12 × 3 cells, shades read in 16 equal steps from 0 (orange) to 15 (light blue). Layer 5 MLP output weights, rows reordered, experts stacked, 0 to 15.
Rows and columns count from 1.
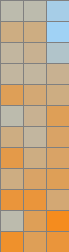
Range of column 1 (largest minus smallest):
9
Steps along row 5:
up up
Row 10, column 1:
2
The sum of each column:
79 79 82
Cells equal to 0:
1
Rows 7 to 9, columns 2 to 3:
9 5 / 7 5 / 5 4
